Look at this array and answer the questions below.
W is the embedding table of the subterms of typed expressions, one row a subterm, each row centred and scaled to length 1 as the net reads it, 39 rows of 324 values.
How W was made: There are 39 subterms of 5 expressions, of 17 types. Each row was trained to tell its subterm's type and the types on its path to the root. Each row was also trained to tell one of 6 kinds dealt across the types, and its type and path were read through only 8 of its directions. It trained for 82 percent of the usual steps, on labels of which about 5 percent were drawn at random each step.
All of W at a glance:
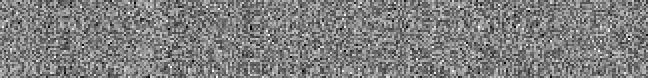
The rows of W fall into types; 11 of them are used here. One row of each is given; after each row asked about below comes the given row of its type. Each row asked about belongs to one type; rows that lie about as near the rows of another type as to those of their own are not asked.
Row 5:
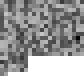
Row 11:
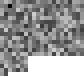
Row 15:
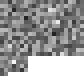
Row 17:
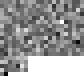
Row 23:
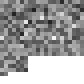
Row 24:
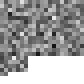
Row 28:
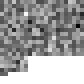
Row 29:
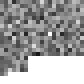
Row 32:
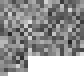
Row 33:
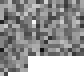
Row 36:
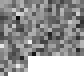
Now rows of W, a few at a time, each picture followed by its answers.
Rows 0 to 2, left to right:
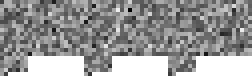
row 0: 33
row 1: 24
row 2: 15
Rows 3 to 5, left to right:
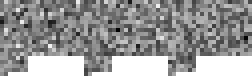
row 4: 17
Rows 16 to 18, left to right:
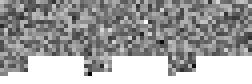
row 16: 23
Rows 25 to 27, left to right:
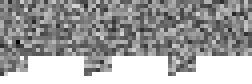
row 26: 28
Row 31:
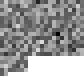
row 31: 15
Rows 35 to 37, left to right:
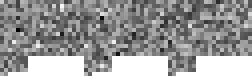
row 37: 23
